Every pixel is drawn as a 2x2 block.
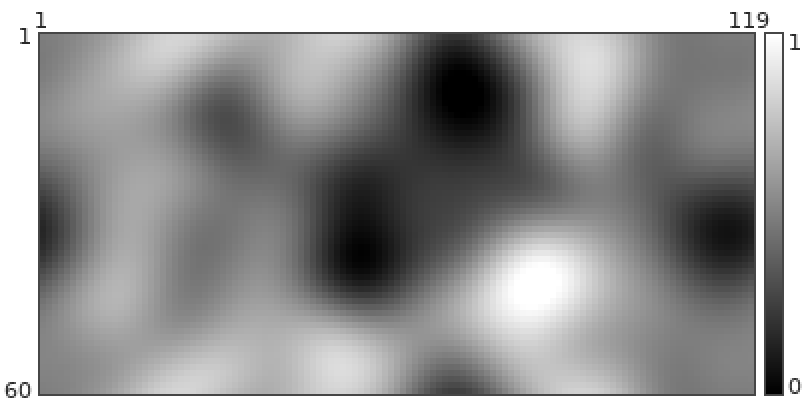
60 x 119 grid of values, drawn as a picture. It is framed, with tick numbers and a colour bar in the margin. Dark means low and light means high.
Lone odd cells: none. Average level on the scale: 50%. Grain: smooth.
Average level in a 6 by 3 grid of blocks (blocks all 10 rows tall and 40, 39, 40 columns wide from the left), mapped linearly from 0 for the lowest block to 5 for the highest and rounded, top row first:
5 2 4 / 3 1 3 / 3 0 2 / 3 1 3 / 4 4 5 / 5 5 4
